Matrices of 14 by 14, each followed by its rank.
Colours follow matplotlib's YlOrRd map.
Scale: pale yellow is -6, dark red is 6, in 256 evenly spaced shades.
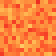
full rank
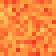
full rank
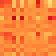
two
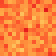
full rank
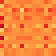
two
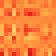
two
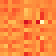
two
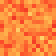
full rank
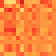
two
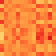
two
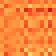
two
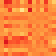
two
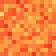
full rank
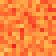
full rank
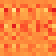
two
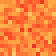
full rank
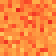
full rank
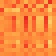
two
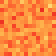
full rank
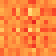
two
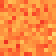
full rank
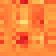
two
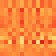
two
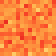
full rank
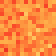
full rank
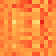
two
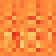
two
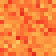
full rank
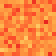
full rank
